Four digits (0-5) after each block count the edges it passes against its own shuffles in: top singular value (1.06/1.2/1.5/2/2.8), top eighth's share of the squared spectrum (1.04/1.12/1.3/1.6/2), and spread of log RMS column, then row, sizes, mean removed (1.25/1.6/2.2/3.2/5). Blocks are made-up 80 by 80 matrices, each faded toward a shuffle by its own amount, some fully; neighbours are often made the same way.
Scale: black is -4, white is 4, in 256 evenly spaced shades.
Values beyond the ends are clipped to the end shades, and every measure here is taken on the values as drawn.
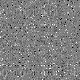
4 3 1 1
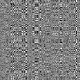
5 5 4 3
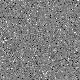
1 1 0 0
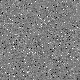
0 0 0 0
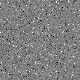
0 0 0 0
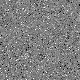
0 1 0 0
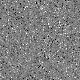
1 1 0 0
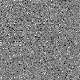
3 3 1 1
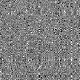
4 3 2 2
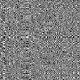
4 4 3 2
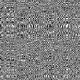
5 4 3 3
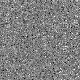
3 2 1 0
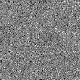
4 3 1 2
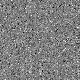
2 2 0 0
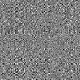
4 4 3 2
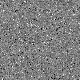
0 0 0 0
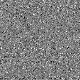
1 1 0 2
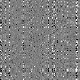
4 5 3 2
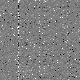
3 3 1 0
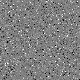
2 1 0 0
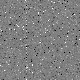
2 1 0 0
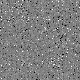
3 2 1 0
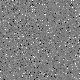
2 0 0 0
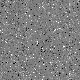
2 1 0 0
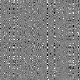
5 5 3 2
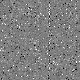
3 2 1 0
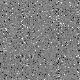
3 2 2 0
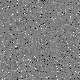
2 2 1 0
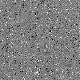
2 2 1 0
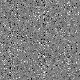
3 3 2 0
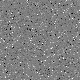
0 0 0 0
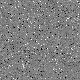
0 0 0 0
